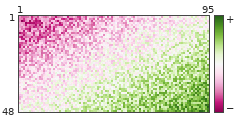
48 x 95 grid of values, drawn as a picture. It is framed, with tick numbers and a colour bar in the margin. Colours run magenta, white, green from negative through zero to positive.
Slope: up to the bottom right. Stripes: none. Histogram: bell-shaped. Average level on the scale: 50%. Mirror symmetry: none. Ninth with the lowest average: top left.
